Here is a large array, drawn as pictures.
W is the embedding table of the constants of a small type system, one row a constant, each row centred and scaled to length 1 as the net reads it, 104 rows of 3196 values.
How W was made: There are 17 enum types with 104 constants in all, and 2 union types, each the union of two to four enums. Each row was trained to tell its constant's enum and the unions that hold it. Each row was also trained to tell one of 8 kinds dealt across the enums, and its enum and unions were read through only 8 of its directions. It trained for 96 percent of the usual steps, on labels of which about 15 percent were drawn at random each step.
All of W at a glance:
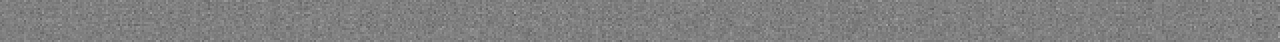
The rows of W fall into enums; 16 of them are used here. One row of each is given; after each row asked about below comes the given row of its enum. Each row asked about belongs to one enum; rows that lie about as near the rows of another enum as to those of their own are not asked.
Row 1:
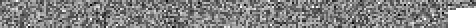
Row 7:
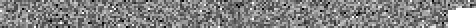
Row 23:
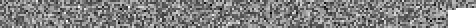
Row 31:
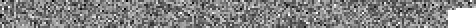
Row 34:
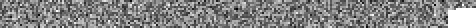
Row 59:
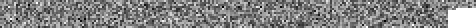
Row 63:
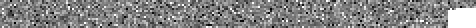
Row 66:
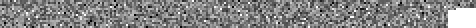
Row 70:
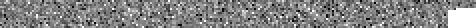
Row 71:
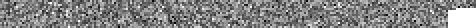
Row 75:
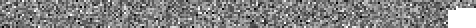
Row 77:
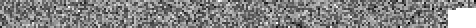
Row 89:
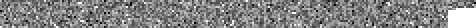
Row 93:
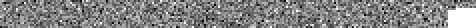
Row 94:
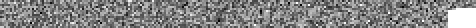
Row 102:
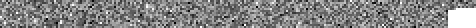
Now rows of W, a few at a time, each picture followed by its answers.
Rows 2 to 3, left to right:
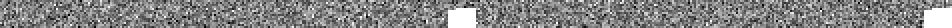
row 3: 94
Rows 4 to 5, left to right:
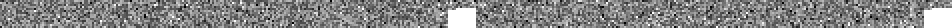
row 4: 34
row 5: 23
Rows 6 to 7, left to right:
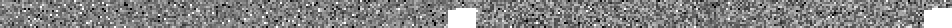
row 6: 102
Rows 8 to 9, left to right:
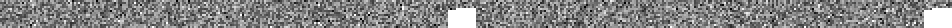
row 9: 71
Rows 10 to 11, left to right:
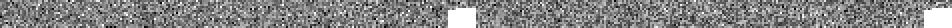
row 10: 70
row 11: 93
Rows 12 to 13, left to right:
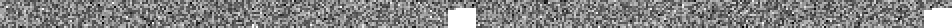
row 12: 7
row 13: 59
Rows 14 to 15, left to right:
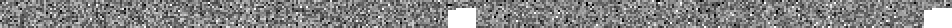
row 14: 1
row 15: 7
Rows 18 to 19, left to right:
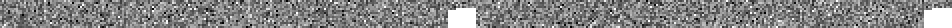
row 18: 1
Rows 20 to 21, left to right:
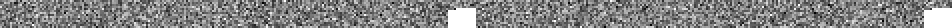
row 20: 71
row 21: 71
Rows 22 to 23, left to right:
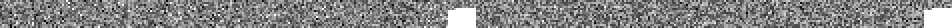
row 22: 63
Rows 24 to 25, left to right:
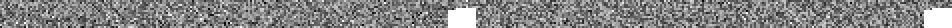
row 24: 102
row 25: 66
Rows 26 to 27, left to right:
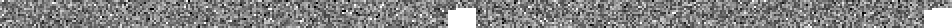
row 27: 34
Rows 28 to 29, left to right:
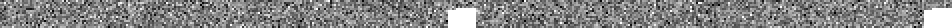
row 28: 34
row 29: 7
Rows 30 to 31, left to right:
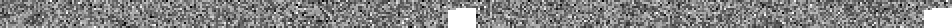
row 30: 66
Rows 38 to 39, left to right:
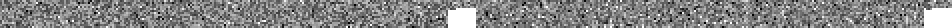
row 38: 75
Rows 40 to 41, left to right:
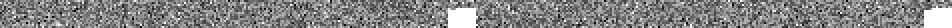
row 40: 34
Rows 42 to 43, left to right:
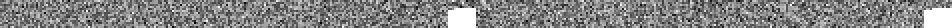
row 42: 70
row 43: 63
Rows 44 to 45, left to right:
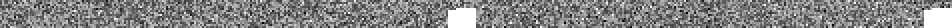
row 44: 75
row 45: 7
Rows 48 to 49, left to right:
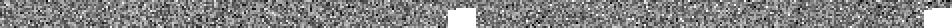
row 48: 63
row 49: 70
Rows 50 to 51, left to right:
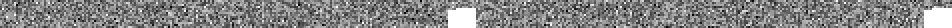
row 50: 59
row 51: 59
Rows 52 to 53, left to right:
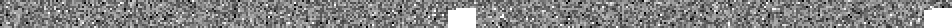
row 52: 94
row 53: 66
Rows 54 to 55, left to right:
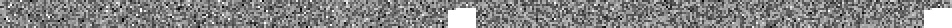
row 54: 7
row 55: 23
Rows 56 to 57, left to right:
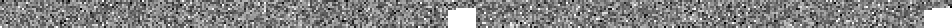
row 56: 89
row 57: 71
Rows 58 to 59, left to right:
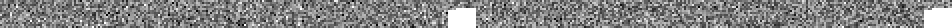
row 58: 66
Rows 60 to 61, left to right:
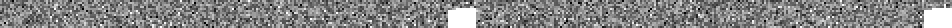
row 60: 66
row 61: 7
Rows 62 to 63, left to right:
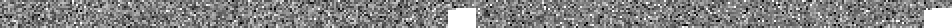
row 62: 94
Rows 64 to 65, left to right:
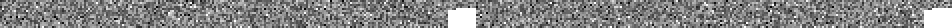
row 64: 34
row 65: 59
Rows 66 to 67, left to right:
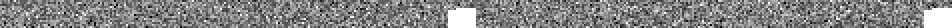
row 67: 70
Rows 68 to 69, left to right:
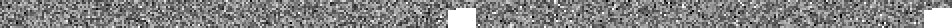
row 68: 75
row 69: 71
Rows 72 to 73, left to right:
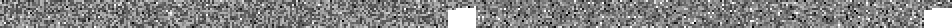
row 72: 59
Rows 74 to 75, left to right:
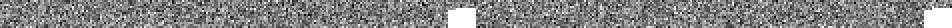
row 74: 59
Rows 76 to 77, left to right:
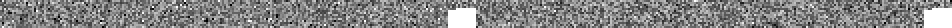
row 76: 1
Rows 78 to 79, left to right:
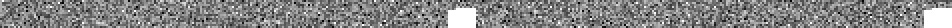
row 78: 93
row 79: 93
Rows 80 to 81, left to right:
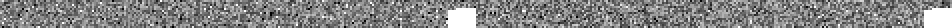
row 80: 93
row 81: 70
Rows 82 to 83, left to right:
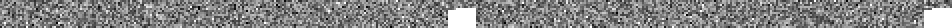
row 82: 102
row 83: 71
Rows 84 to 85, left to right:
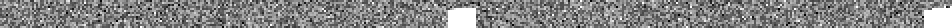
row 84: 63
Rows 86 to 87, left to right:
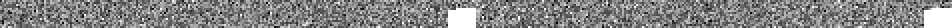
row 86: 1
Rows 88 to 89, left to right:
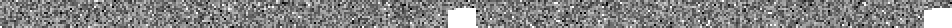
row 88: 31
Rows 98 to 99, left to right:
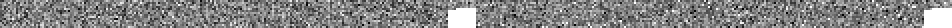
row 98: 34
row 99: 102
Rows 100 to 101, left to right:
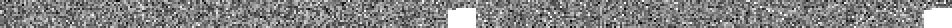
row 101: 93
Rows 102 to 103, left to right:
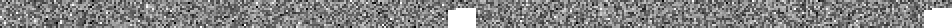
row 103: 70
